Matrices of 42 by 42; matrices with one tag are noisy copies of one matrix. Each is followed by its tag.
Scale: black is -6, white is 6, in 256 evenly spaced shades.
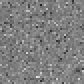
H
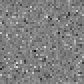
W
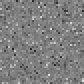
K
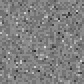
W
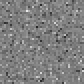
H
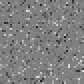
H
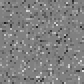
H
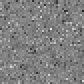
K
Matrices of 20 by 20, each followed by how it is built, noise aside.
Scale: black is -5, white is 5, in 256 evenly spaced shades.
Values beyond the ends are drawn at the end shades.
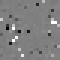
sparse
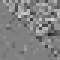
upper triangular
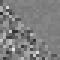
lower triangular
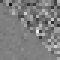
upper triangular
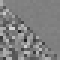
lower triangular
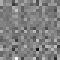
low rank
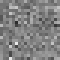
low rank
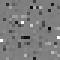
sparse
